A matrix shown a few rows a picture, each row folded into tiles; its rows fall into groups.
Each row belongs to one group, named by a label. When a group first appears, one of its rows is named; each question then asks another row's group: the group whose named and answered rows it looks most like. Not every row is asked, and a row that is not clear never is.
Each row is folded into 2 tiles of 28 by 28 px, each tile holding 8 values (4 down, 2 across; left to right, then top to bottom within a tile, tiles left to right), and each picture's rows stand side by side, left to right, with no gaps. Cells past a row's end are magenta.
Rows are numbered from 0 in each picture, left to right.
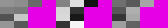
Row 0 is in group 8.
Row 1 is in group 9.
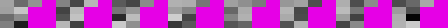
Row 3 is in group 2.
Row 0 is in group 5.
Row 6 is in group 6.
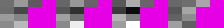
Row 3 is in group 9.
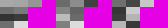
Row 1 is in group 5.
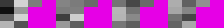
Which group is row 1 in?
8
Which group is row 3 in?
6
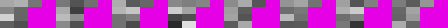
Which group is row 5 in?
2
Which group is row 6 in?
5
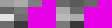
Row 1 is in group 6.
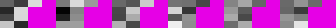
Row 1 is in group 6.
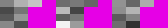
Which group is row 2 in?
5
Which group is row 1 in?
8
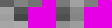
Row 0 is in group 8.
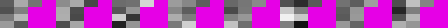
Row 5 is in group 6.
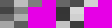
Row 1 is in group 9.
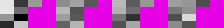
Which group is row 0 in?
6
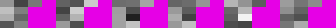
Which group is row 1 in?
9
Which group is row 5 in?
6
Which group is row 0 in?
6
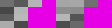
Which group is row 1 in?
2
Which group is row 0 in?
9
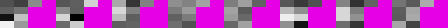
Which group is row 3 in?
5
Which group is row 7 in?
9
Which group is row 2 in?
6
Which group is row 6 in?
6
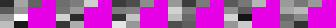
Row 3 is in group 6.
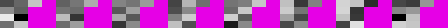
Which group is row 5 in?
6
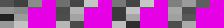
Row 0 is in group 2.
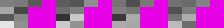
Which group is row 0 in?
8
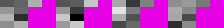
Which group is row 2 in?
6
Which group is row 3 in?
2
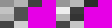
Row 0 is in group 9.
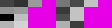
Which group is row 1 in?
9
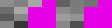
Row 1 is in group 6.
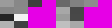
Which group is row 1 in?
8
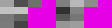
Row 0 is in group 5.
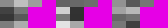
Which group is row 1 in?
8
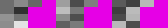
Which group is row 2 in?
9
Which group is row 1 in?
6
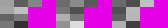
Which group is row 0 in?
5
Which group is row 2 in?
9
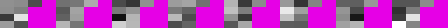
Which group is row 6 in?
8
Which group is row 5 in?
6
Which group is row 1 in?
9
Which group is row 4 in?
6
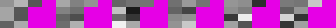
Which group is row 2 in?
8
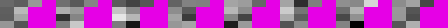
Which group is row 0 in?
9
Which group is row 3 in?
8
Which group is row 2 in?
6
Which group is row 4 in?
2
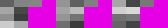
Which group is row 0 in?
8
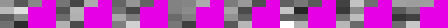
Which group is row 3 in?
5
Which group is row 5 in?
8
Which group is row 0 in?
5
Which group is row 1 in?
9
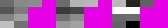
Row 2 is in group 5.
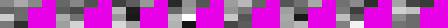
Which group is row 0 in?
2
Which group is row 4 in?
2
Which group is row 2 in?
8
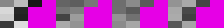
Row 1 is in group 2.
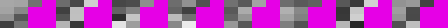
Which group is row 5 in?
6
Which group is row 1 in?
9
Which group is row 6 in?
9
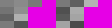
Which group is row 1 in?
9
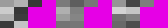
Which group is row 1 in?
6
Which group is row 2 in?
5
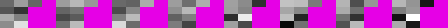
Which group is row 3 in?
5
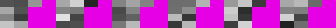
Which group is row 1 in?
2
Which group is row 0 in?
8
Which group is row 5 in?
2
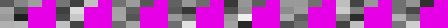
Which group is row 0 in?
8
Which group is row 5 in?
2
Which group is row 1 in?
9
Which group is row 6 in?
6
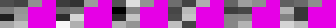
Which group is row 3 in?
9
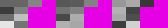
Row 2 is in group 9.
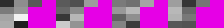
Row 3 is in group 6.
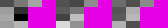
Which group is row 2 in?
9
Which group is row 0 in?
8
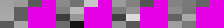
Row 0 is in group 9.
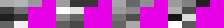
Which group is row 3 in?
8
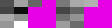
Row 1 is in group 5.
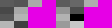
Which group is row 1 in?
8
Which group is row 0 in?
9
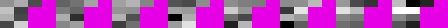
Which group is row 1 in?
8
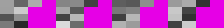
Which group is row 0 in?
5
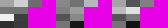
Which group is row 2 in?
5
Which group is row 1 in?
5
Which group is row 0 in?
2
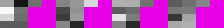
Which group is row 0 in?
6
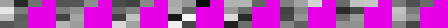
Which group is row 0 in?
6
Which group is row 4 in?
2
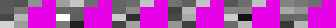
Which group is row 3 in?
9
